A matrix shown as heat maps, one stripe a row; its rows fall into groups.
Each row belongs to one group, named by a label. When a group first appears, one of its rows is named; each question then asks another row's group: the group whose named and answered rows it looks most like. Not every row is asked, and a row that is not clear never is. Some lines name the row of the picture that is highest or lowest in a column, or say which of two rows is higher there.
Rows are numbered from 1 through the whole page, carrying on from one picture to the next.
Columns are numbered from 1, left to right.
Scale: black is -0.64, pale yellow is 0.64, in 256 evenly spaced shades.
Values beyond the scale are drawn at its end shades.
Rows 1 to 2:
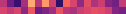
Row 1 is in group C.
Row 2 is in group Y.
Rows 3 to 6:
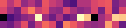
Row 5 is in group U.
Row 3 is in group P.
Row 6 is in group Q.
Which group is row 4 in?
C
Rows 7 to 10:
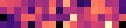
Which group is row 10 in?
Q
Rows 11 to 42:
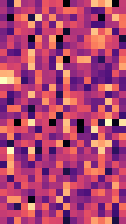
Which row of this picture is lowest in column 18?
16
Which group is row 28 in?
C
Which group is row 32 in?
Y
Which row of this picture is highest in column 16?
28
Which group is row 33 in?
Y
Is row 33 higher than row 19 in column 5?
No
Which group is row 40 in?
C
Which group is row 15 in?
P
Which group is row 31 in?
P
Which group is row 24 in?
C
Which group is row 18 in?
C
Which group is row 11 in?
P
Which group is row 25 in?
Q
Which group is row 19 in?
U
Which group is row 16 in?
Q
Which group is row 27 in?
Q
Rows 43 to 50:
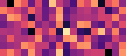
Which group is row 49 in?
U
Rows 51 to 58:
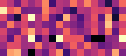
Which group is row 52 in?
P
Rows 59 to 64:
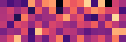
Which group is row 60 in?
Q
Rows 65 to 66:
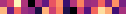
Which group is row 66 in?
P
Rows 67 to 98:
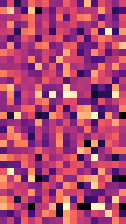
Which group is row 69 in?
U
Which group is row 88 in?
U
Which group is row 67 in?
C
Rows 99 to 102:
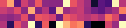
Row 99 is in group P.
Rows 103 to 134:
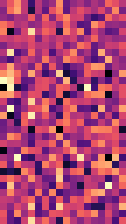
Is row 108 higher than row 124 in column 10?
No
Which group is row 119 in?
C
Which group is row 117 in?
C
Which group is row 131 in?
U
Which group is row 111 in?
Q
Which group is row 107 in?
C
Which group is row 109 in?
U
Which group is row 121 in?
Q
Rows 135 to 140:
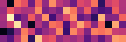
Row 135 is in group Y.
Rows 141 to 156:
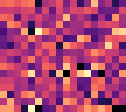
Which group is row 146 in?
U
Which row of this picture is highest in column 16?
147
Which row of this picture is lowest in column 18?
156
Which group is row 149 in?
C
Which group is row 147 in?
Q
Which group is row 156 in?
Y
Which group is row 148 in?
Q
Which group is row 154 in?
C
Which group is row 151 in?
U
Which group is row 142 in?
U
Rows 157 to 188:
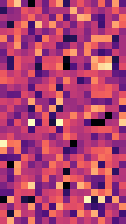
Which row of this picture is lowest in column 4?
185
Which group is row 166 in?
P
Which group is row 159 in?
U
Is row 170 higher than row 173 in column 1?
No
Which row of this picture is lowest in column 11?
177
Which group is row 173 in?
U
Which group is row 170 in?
P
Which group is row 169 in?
Q
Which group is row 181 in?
P
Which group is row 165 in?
P
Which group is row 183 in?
U
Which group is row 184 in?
P
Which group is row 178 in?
P
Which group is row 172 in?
Q
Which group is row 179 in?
P
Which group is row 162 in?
P
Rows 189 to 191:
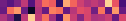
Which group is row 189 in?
Q
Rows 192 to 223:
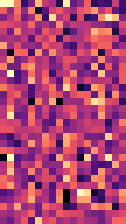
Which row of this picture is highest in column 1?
192
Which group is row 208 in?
Y
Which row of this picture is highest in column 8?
194
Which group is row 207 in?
Y
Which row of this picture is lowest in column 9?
206
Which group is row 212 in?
C
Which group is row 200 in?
Y
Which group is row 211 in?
Q
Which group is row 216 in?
Y
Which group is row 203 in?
C
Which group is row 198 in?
P
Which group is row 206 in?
Q
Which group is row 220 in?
U
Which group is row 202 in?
Y
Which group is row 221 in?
P
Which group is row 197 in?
Q
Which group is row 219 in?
U
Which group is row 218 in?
Y
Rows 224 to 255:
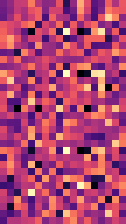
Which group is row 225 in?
U
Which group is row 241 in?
Q
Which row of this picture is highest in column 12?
250
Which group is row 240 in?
Q
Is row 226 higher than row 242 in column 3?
Yes
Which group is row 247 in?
Y
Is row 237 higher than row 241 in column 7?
No
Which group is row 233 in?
U
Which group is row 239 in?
P
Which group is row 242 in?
C
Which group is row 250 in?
U
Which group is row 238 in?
C
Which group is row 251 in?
C
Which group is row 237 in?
Y
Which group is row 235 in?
Y
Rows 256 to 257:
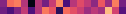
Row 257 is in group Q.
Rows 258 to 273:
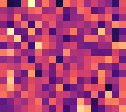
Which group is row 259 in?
U
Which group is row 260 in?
P
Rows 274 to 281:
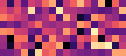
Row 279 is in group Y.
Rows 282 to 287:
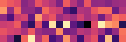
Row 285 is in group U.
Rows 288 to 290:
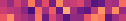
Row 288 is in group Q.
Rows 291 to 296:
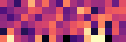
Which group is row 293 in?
P
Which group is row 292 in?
U
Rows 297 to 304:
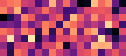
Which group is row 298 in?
P
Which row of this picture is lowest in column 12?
297
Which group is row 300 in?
Q
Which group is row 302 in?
Y
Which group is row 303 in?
P
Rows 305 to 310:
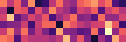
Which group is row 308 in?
Q
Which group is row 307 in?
Y
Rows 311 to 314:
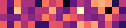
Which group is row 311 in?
P
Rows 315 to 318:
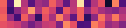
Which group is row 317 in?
P
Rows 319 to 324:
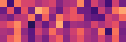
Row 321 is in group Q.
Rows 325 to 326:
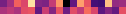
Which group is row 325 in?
U
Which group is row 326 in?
U
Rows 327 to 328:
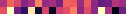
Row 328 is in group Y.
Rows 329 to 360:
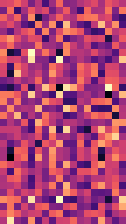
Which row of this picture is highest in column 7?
341
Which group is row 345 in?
P
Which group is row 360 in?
Y
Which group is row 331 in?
Y
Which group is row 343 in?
P
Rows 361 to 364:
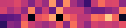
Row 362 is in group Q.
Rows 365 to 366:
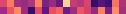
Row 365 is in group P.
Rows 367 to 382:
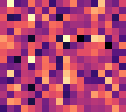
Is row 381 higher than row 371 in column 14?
No
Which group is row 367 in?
Y
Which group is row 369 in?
C
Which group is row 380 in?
P
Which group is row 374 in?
Y
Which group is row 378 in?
Q
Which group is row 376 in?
Q
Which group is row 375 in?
C
